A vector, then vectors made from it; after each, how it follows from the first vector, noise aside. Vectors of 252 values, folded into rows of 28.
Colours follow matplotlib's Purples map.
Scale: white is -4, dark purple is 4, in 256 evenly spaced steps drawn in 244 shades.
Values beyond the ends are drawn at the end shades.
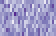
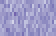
shrunk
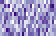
scaled up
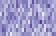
reversed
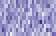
reversed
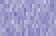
shrunk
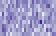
reversed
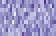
sign-scrambled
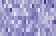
sign-scrambled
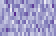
sign-scrambled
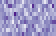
sign-scrambled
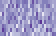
reversed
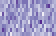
reversed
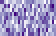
scaled up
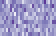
sign-scrambled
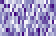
scaled up
